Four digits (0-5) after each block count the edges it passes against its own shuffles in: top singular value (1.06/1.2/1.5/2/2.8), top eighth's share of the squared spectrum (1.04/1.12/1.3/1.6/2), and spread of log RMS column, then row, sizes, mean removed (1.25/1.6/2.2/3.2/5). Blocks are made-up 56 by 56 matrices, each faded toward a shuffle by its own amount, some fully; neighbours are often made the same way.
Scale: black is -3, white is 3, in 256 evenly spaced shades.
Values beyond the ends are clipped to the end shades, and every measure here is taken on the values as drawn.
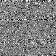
1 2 0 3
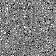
3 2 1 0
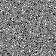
0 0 0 0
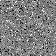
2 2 0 0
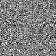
4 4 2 2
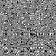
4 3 1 2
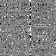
3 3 2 1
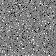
0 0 0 0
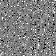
3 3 2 0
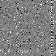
4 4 2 0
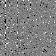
3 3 1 0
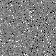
1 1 1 0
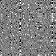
4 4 2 1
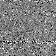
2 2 0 2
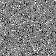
0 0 0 0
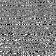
2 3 0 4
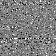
2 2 0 2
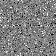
1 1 0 1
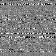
2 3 0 4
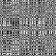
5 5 3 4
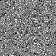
3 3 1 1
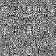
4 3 2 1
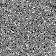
1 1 0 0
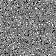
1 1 0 0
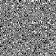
3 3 1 2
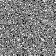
3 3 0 0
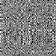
4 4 3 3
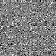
3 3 1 1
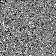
0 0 0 0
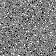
1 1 0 0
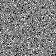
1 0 0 0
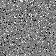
0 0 0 0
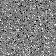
0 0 0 0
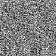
3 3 1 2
